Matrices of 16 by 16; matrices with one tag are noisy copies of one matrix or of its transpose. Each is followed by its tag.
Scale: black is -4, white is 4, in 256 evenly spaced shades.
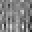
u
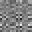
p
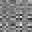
p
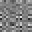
p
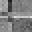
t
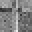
t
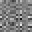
p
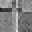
t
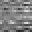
u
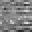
u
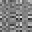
p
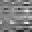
u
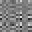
p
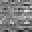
u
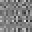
p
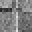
t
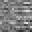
u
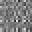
p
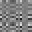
p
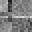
t
